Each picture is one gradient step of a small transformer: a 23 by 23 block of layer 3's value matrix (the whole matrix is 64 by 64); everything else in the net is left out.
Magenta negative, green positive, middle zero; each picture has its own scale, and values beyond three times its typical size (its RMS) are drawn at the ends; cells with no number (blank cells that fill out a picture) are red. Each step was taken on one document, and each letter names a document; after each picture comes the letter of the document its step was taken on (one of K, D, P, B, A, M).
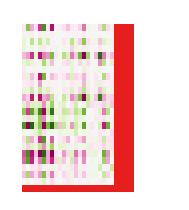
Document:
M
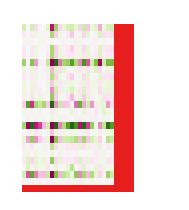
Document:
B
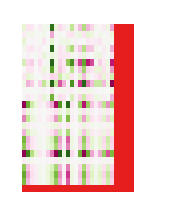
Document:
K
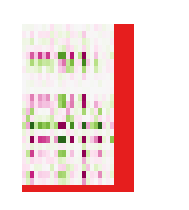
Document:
M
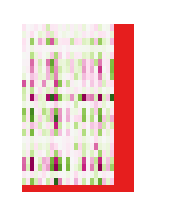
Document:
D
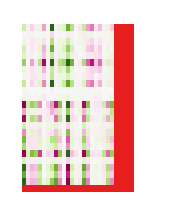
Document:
K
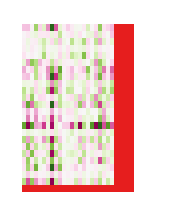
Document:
B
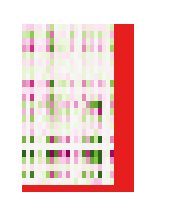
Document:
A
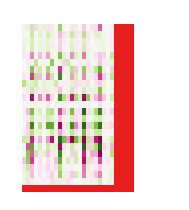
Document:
M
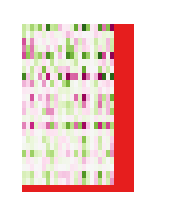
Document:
D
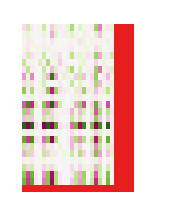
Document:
B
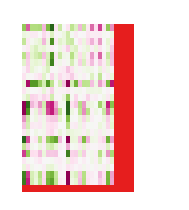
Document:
K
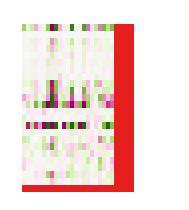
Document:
B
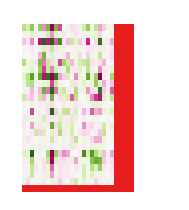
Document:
A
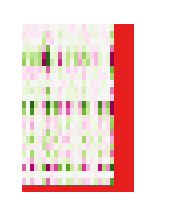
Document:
D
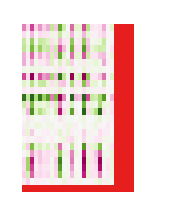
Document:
M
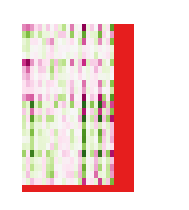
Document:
A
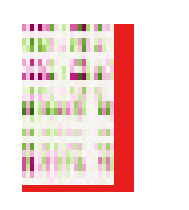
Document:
M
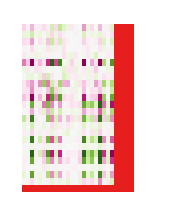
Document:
A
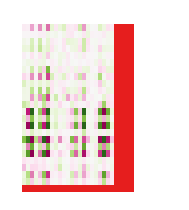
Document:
M
